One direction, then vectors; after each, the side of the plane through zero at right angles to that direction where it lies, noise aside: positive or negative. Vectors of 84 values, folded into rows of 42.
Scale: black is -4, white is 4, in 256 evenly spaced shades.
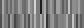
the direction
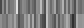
negative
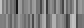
positive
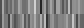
positive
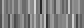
positive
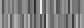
negative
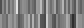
negative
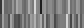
positive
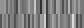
positive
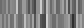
negative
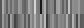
positive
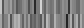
negative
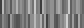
positive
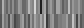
positive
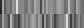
positive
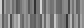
negative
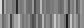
negative
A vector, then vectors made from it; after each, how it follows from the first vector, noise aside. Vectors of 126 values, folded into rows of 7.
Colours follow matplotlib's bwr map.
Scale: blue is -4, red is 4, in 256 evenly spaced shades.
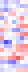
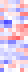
wrapped around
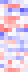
wrapped around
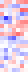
wrapped around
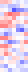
reversed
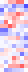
wrapped around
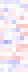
shrunk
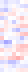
shrunk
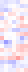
shrunk
